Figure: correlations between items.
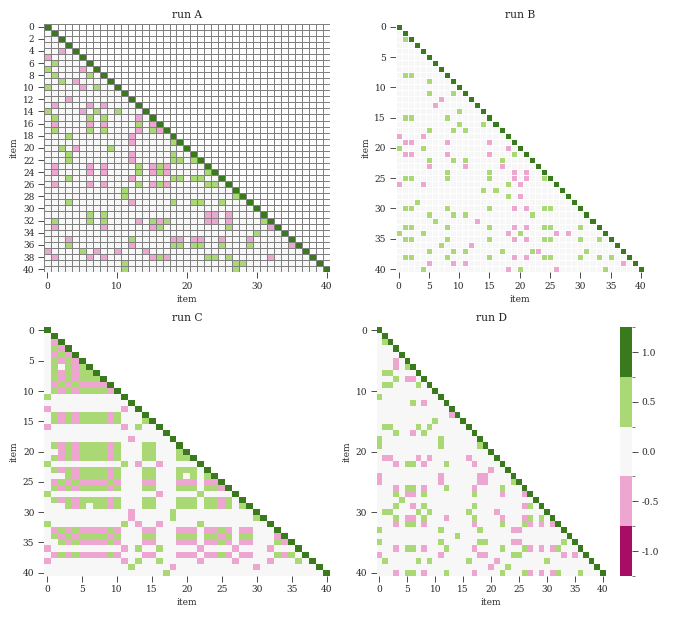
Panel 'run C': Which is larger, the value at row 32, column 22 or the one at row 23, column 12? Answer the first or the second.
the first
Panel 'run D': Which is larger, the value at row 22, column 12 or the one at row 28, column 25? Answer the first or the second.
the first
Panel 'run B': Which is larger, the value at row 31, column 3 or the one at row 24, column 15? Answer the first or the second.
the second
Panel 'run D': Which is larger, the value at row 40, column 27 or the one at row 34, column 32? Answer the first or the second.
the second
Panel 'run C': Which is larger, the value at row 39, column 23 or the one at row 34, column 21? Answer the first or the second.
the second
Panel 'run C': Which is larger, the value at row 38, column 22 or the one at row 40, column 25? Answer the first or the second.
the second
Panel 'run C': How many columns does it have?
41
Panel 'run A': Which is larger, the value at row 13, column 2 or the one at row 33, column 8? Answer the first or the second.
the first
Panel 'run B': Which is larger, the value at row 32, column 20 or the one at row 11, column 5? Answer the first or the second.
the second
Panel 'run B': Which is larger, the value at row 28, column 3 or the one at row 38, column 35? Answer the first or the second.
the second
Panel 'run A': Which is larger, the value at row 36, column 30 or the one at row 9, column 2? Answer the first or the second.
the second
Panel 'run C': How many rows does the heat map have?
41
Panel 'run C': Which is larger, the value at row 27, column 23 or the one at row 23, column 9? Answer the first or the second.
the first
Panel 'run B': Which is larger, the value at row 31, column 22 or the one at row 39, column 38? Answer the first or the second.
the first
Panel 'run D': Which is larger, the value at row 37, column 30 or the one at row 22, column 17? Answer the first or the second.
the first
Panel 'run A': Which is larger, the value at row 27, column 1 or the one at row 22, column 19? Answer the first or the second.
the second
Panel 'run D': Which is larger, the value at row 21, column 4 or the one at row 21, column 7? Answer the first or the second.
the first
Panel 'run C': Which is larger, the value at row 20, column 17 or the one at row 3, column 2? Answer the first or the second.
the first
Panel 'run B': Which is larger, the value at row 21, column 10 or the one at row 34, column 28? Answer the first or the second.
the first
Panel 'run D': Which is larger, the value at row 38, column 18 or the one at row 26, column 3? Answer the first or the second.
the first
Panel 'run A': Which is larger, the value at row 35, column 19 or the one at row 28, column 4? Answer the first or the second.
the second
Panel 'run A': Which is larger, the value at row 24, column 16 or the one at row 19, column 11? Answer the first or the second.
the first
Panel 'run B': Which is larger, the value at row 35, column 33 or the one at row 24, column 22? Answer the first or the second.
the first
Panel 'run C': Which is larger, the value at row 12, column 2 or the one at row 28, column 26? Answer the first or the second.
the second
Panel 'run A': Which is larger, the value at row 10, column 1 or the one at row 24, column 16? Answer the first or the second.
the second
